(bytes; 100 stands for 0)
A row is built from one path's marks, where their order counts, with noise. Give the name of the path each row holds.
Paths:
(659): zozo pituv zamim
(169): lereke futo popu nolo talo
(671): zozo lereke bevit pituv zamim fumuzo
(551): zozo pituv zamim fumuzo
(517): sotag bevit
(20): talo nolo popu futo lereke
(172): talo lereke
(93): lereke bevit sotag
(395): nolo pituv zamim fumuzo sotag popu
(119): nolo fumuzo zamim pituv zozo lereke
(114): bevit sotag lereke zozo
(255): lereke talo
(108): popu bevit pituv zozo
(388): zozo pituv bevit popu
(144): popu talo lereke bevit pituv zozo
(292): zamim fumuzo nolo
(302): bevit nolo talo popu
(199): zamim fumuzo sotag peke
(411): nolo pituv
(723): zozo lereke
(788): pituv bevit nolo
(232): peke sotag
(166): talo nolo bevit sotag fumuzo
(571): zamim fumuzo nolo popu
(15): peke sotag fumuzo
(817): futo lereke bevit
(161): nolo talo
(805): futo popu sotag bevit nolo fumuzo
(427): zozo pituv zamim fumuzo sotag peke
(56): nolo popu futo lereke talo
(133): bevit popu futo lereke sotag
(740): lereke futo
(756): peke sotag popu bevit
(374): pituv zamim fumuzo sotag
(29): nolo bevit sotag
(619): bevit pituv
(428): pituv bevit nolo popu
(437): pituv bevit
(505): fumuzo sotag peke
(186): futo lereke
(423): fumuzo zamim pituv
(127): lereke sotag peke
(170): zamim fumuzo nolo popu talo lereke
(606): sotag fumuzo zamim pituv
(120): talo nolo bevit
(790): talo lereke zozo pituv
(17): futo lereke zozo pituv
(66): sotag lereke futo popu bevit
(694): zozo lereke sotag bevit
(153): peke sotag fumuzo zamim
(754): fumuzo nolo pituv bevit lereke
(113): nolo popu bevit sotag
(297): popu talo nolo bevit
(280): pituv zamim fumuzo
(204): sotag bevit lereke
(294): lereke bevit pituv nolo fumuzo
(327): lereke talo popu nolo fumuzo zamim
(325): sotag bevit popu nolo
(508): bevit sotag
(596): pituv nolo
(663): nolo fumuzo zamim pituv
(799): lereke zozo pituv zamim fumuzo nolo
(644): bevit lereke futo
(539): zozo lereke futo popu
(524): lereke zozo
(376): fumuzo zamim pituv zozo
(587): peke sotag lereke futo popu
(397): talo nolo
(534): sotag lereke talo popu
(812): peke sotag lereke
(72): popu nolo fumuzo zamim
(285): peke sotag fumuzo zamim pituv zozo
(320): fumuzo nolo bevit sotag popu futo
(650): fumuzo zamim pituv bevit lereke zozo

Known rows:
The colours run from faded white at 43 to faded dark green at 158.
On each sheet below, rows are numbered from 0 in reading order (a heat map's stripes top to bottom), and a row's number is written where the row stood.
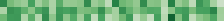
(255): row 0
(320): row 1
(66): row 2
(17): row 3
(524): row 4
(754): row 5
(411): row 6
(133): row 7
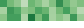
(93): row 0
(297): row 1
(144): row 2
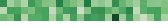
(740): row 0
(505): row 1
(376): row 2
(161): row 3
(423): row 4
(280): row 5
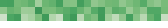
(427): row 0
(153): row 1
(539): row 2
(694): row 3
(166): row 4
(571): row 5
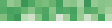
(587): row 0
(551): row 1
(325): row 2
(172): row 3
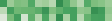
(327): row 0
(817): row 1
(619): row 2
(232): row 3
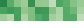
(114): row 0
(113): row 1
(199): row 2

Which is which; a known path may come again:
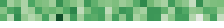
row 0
(320)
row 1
(294)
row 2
(423)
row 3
(505)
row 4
(756)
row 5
(169)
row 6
(93)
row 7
(723)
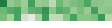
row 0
(119)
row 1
(596)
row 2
(166)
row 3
(72)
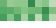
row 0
(120)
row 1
(17)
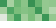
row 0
(659)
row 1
(108)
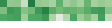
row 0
(29)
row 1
(56)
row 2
(805)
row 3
(437)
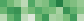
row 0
(374)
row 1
(388)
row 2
(524)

